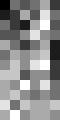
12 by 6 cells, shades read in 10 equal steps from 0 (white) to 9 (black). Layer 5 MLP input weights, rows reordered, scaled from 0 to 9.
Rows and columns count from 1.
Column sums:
52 48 52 43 28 69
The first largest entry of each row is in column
1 1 3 1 6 6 6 6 6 4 2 3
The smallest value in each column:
1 0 0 1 0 2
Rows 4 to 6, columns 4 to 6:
1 4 5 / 5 3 8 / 3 2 8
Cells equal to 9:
1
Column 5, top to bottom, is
3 1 0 4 3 2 0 4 1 4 3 3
